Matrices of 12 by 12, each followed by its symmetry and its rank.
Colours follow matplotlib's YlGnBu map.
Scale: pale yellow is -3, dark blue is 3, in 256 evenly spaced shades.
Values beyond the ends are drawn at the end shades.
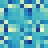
antisymmetric, rank two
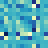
antisymmetric, rank two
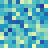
neither, full rank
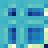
symmetric, rank one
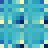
symmetric, rank one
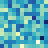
antisymmetric, full rank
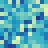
antisymmetric, full rank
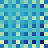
symmetric, rank one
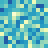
symmetric, full rank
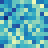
neither, full rank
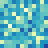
symmetric, full rank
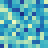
antisymmetric, full rank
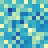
symmetric, full rank
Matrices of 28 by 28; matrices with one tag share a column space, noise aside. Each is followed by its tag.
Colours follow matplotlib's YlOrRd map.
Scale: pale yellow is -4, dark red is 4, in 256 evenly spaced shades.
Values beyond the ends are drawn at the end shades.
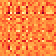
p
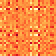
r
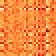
r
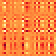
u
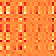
p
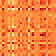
r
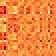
p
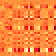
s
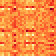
r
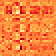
p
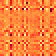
r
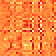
u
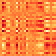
u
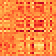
u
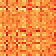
r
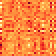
u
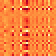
r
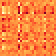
p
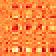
s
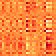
u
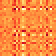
r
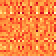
p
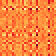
r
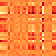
p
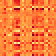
r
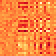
u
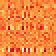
s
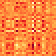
u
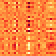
u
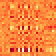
s
